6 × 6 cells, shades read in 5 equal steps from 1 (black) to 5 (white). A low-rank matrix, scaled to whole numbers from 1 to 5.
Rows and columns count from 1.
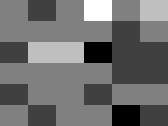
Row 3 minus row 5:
0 1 1 -1 -1 -1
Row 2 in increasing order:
2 3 3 3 3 3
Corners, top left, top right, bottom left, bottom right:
3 4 3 2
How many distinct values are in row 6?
3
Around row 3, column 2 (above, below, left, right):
3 3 2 4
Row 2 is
3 3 3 3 2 3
